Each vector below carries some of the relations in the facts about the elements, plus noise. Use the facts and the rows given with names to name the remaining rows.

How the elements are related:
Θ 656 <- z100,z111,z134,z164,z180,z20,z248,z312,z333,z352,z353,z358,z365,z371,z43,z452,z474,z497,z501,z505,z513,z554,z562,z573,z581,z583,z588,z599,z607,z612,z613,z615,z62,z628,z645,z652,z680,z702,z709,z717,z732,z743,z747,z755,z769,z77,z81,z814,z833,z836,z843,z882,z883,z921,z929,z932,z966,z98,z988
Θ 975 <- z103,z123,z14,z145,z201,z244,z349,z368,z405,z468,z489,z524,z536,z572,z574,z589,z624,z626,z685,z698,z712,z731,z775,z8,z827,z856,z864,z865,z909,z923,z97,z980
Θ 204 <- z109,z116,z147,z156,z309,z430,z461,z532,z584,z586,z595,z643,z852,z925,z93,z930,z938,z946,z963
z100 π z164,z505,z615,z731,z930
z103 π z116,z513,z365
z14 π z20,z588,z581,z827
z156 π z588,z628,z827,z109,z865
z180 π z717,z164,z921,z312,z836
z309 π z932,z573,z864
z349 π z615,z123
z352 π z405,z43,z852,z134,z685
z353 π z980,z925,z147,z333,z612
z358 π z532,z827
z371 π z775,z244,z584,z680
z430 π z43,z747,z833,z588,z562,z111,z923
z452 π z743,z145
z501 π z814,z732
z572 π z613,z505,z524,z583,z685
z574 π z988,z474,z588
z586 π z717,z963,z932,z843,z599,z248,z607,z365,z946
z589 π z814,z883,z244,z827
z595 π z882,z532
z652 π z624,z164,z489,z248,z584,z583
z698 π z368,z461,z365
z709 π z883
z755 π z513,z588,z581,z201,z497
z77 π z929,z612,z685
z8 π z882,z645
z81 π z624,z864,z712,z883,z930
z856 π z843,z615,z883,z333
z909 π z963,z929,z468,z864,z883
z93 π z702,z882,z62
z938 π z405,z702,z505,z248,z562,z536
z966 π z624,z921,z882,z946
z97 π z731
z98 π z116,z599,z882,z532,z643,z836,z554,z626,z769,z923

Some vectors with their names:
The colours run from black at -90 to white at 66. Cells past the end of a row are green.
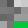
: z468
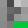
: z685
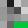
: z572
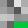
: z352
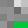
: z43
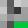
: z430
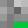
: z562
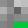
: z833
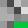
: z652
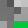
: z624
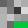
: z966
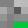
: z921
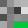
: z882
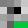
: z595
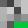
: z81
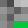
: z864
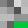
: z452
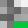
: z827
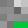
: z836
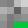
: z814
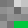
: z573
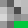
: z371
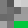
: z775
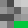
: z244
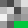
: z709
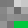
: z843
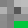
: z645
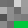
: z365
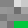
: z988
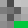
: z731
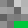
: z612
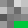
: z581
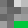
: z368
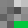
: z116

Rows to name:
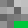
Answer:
z333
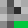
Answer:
z938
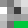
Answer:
z358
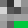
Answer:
z103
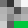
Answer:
z589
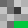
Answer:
z98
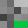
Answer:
z963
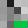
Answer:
z349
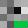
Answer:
z93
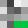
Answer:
z14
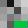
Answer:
z856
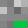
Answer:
z513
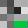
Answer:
z8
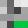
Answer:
z156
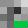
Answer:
z532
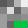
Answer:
z883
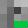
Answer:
z946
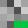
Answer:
z77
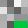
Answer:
z755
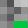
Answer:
z712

